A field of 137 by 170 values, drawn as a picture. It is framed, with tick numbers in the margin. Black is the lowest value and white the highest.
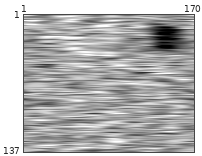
The top right is the ninth with the lowest average. A single dip lies in the top right. The halves do not mirror each other. Streaks run across, left to right. On average the colour sits 60% of the way up the scale.
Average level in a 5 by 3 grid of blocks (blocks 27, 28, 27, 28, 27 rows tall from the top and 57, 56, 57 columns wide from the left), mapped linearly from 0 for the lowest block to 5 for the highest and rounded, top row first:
5 5 0 / 4 5 2 / 4 4 4 / 4 4 4 / 4 4 4
